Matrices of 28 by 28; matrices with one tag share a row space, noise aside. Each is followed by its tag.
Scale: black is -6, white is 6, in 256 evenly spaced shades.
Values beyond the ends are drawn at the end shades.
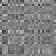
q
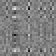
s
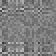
q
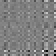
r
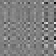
r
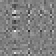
s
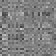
q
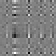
s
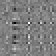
s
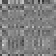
q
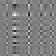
s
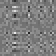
s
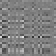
q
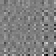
r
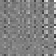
r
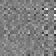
r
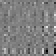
r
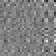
r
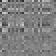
q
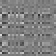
q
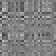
q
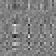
s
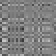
q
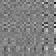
r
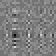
s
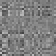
q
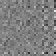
r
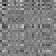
q
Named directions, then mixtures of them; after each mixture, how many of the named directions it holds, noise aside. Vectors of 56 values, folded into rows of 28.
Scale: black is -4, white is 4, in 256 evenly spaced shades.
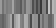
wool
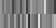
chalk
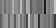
one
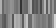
two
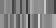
one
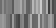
one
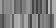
one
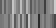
one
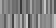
two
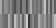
two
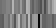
two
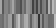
one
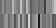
one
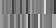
one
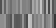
two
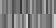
two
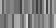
two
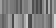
two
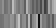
two
